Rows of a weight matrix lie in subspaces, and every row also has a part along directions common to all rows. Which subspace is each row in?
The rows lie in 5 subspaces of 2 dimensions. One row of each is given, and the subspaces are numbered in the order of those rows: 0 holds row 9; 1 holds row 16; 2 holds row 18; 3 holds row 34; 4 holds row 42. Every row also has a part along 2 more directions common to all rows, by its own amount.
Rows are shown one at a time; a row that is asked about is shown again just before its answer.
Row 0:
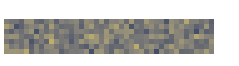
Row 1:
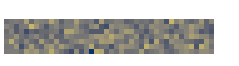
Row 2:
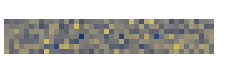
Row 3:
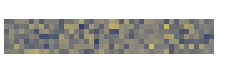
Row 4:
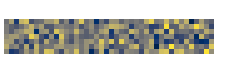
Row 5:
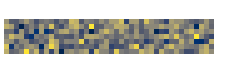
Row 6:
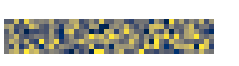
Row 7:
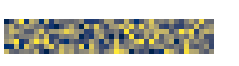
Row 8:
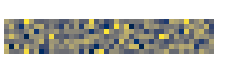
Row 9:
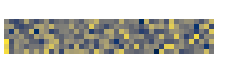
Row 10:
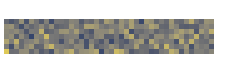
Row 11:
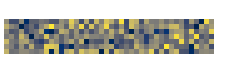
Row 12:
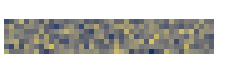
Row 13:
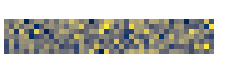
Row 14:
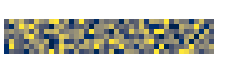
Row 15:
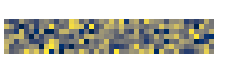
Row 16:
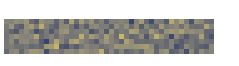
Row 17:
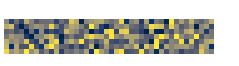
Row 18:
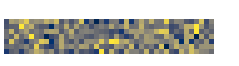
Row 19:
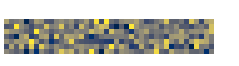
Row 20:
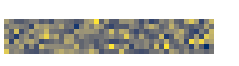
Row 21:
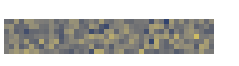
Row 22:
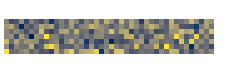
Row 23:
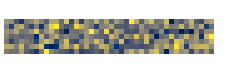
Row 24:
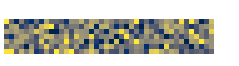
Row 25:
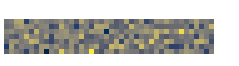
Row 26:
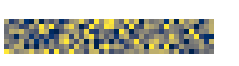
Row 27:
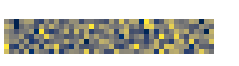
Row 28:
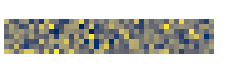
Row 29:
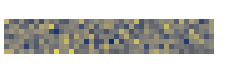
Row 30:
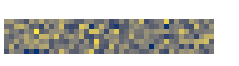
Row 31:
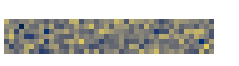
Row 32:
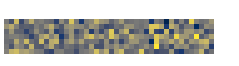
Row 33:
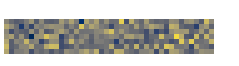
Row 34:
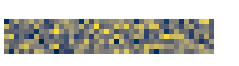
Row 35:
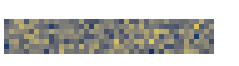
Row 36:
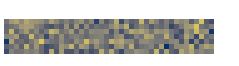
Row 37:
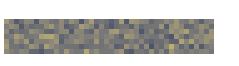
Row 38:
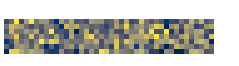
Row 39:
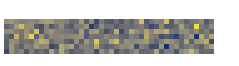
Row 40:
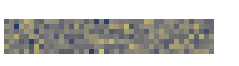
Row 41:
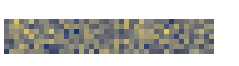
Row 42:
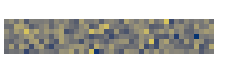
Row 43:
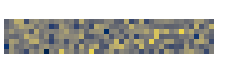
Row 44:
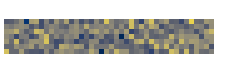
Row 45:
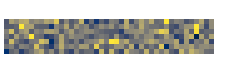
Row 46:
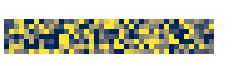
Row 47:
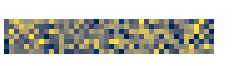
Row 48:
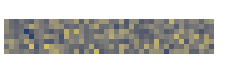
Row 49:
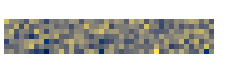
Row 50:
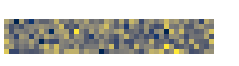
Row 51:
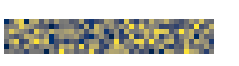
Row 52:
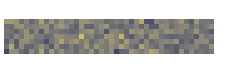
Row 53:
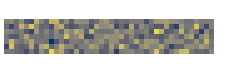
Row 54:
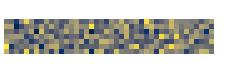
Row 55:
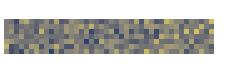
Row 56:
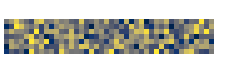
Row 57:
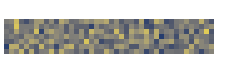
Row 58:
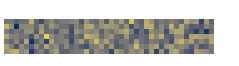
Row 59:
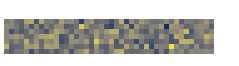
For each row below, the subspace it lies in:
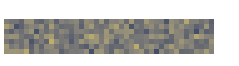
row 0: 2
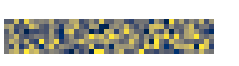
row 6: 4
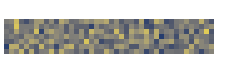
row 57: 2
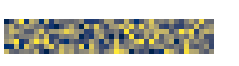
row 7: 1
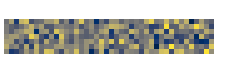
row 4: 4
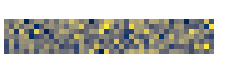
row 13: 0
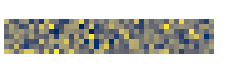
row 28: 3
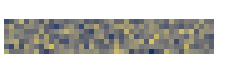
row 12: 1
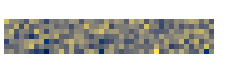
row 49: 0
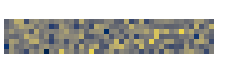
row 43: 1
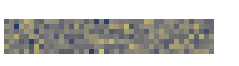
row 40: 2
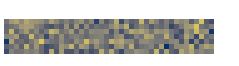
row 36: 0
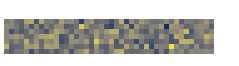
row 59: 3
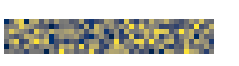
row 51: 1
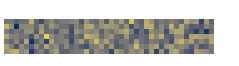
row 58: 2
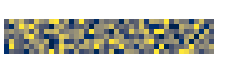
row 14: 4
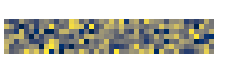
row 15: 0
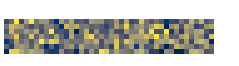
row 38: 4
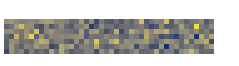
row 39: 3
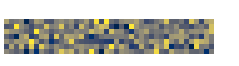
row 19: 2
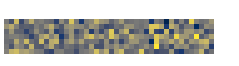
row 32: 4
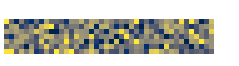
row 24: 3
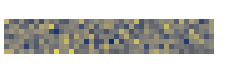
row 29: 3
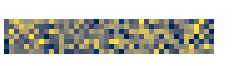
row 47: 0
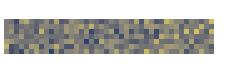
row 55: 2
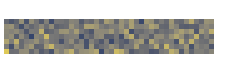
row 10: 1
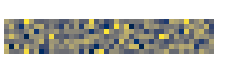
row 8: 0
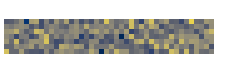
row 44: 1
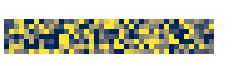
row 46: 3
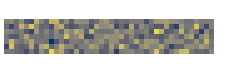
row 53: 4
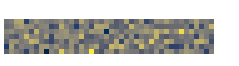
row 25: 1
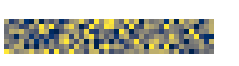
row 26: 3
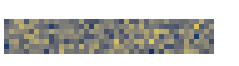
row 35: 1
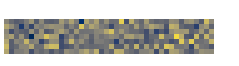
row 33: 3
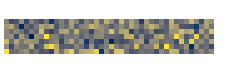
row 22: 1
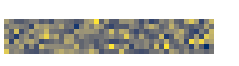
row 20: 0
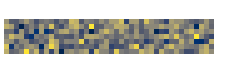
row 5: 0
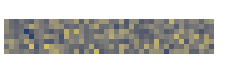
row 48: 4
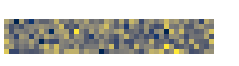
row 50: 4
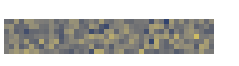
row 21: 4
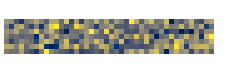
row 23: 1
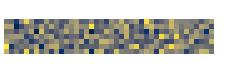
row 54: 2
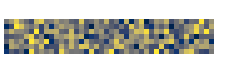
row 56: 2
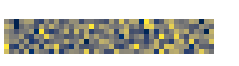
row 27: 2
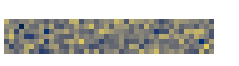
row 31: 0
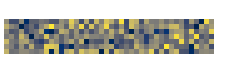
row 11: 0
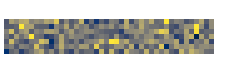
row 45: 2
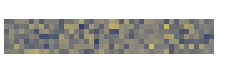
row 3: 3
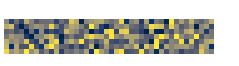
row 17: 4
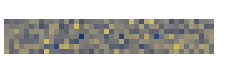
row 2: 1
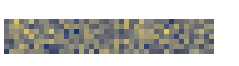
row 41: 4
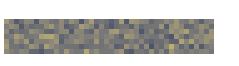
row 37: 3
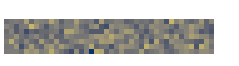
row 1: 4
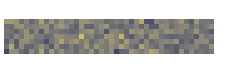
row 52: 1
